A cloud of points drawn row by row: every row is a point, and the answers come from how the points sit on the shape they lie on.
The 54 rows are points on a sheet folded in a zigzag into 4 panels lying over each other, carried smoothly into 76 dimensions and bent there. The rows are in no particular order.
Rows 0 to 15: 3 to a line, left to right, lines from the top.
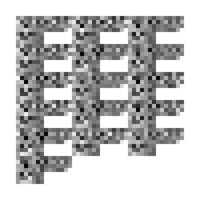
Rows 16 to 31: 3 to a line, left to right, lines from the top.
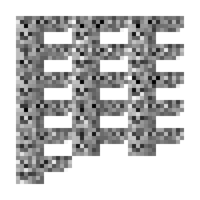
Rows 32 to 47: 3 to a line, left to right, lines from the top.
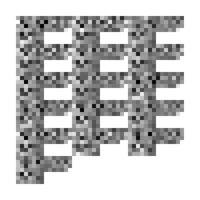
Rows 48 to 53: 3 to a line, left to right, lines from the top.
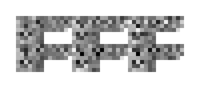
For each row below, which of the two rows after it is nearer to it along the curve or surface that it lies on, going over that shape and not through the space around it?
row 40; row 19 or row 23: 23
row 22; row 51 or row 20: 20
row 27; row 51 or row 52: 51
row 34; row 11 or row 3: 3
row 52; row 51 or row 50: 51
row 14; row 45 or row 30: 45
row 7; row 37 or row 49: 37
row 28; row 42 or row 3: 3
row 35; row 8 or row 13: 13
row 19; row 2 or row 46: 2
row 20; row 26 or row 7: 7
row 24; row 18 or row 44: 18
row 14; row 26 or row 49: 49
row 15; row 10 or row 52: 52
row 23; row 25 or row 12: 25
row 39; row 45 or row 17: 45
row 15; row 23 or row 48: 23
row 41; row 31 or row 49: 31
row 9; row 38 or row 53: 38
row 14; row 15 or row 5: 5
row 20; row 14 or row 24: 14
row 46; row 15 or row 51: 51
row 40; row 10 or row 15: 15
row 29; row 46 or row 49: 46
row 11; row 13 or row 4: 4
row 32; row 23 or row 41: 41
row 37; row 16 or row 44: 44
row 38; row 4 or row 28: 28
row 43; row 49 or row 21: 21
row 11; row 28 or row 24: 24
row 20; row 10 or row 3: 3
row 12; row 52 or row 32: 32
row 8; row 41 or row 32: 32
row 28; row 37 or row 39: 37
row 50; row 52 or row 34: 34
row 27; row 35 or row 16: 35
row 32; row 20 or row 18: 18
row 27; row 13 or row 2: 13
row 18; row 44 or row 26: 26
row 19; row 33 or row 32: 33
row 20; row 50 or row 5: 50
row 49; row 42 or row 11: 42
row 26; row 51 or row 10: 10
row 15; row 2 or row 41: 41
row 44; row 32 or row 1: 1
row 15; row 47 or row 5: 5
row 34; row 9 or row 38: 9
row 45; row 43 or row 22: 43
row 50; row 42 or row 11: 42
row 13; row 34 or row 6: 34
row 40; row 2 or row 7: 2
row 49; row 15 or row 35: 35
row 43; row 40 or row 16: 16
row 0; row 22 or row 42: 22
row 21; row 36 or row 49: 36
